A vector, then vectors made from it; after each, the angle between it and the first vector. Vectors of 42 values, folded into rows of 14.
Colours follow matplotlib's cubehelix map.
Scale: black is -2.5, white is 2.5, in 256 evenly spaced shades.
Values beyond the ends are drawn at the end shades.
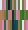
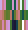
nearly parallel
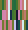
orthogonal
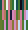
partly opposed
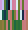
partly aligned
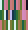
orthogonal
